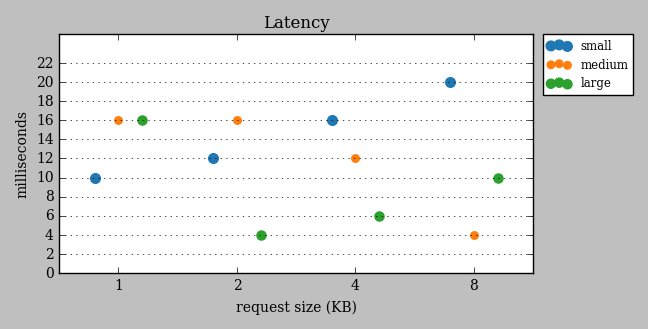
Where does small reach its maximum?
8
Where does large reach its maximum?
1
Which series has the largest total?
small
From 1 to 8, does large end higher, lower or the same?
lower
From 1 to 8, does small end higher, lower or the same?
higher
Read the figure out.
Title: Latency
x-axis: request size (KB), ticks 1 2 4 8
y-axis: milliseconds, ticks 0 2 4 6 8 10 12 14 16 18 20 22
Legend: small, medium, large
Values:
small: 10 12 16 20
medium: 16 16 12 4
large: 16 4 6 10
